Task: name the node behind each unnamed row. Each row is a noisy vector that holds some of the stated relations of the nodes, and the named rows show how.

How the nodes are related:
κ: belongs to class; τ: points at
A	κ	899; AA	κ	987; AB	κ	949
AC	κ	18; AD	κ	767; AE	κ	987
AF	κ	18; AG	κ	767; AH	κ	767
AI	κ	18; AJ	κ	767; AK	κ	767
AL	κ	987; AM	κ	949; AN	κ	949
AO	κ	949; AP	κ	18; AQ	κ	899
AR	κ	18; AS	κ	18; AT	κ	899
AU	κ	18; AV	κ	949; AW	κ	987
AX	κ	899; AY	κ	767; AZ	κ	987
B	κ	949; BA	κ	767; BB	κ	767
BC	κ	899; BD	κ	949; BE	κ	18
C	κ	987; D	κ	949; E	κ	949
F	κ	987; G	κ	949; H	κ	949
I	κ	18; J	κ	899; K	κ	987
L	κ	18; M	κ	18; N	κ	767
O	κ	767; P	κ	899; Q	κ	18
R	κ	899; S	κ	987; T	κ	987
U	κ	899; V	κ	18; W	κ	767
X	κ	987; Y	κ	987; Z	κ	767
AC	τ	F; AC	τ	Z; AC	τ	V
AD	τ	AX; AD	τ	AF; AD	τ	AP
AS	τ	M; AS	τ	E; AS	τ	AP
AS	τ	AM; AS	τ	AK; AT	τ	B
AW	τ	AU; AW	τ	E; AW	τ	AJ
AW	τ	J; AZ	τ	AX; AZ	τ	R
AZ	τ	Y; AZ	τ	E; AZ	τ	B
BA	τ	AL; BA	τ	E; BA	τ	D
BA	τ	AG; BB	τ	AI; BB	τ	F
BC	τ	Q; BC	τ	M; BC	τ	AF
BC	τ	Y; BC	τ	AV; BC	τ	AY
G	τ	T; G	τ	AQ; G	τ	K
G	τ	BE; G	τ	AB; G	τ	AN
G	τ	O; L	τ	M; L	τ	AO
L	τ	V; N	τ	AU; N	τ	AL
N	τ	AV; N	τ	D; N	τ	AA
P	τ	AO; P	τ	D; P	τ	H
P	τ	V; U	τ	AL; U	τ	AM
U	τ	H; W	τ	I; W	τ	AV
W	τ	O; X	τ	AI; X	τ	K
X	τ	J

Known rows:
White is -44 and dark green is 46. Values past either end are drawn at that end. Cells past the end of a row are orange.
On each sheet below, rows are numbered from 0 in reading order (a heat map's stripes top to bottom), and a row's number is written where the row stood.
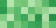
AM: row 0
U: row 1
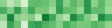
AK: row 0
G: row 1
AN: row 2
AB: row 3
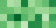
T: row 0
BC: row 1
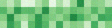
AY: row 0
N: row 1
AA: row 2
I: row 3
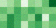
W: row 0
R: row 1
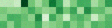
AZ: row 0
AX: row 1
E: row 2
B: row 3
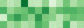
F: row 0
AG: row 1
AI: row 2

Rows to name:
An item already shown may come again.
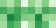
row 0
O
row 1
AY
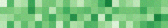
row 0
AC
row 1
AM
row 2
BE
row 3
A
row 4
V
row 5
G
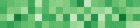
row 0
G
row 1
AV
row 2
A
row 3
P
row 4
AQ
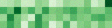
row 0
AJ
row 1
BB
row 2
AU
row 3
Y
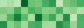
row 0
AW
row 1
AQ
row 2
P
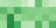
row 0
AD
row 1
L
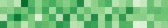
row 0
X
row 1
BD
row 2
J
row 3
U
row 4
AH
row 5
AR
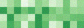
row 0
Z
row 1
BB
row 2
AS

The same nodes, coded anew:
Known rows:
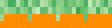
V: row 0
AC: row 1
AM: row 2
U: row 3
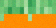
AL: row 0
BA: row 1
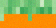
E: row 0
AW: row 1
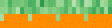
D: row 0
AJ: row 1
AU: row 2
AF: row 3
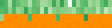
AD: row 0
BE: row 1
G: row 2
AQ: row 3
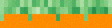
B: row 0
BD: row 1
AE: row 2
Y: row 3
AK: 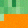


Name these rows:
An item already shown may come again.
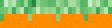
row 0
BC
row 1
BB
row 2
L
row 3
BC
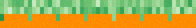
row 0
A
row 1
U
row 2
AR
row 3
AW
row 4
AV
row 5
I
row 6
P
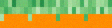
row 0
AY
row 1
Z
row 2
BE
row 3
BE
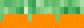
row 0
F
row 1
W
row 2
Y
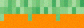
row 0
AU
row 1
I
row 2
AI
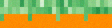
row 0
J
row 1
X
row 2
O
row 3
AZ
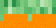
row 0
AH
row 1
AS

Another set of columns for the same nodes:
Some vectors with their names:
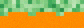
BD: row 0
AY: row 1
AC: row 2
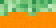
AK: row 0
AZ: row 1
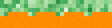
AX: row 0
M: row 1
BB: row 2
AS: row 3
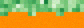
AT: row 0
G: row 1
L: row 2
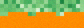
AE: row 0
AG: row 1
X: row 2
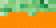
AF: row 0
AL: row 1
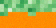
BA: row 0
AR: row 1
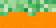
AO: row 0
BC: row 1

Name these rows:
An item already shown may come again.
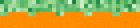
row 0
AD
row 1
I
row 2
G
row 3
F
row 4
AW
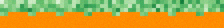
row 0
V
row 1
AU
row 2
V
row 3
A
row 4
AC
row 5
J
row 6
Y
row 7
AJ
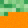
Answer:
U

